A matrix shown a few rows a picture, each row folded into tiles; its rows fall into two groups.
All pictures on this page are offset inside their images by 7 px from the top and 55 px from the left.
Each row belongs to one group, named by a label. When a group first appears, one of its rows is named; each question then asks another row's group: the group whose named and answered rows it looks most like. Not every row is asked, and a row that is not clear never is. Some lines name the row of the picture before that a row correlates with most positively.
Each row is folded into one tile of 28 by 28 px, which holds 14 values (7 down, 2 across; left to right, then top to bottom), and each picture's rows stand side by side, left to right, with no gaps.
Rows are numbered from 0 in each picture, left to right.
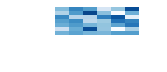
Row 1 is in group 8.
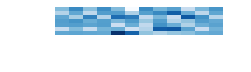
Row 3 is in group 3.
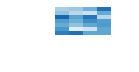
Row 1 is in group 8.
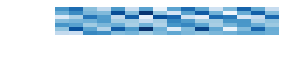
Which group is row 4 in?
8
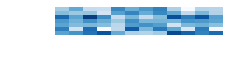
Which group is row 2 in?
3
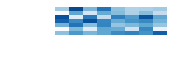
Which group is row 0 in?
8
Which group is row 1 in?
8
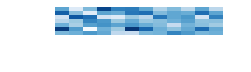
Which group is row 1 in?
8
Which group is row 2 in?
3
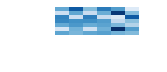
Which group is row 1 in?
8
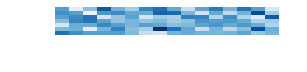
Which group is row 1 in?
8
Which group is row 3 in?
3
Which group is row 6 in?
8
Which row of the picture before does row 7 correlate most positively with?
2
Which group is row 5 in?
8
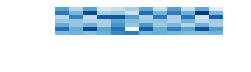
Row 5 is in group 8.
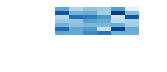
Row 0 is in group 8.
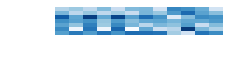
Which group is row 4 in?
3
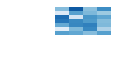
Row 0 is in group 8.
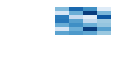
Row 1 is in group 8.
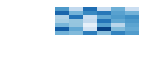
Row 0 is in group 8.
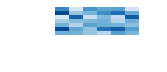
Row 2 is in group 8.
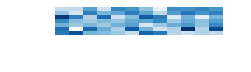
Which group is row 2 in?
3
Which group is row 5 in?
3
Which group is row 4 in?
3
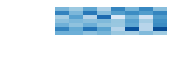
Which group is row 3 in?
3
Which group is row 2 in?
3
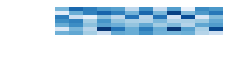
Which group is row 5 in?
3
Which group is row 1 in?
3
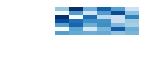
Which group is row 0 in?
8
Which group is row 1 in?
8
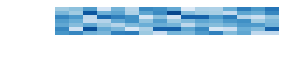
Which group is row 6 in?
8
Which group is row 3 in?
3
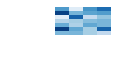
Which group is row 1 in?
3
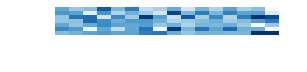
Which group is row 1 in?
8
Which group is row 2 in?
8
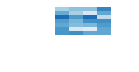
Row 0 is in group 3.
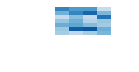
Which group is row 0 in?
3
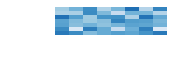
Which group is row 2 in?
8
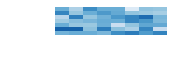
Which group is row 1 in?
3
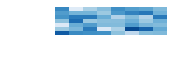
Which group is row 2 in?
3
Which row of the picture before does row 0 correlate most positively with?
2
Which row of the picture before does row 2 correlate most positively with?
1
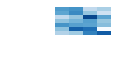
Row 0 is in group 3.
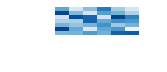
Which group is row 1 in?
8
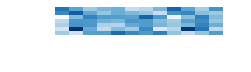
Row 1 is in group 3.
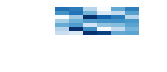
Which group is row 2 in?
8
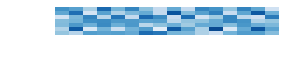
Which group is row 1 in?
8
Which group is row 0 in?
3
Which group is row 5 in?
3
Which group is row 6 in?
8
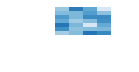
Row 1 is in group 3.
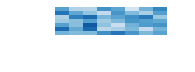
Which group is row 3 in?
8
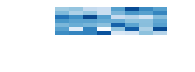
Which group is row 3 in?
3
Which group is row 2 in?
3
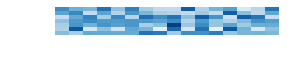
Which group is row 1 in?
8
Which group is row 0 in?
3
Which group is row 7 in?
8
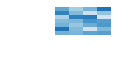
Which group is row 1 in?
8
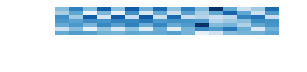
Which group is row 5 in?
3
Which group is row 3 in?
8
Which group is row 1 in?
8
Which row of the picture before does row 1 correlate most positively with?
1
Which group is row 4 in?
8
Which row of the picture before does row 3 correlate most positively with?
1
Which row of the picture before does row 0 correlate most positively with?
1
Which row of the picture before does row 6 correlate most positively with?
0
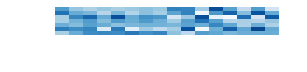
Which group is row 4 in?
3
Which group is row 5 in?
8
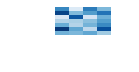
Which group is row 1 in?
3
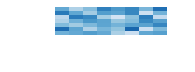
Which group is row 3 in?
8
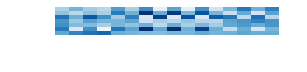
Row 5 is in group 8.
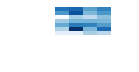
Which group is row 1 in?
3
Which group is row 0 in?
3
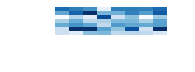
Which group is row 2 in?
3
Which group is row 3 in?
3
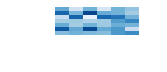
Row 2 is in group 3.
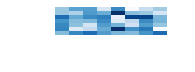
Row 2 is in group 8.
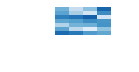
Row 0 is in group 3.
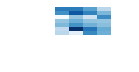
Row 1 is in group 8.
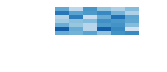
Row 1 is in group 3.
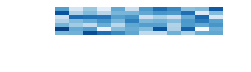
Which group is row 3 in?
3
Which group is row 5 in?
8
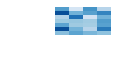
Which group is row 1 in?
3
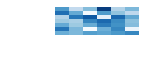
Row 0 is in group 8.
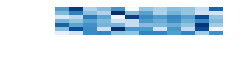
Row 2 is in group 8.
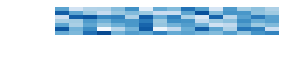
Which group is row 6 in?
3
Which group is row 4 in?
8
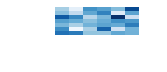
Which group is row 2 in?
8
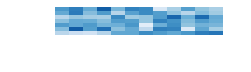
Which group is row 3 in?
3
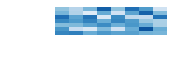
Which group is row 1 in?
8
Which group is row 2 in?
8
